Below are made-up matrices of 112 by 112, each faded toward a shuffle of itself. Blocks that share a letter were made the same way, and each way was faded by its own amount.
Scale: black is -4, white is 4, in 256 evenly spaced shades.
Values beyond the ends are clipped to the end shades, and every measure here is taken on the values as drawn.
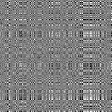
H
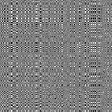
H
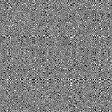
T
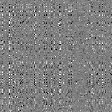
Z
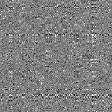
T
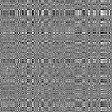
H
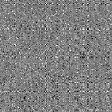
T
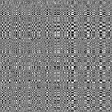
H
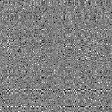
T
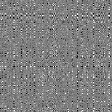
Z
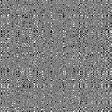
Z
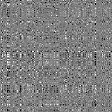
Z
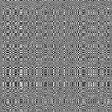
H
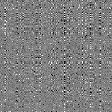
Z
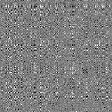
Z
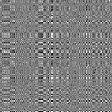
H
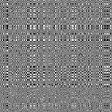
H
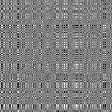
H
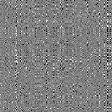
Z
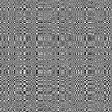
H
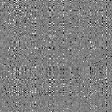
Z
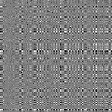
H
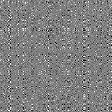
Z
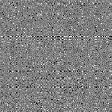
T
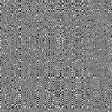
Z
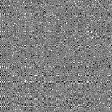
T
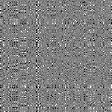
Z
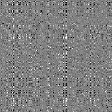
Z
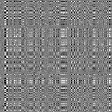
H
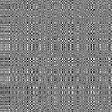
H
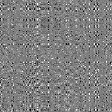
Z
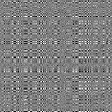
H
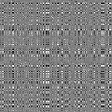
H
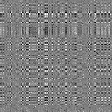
H
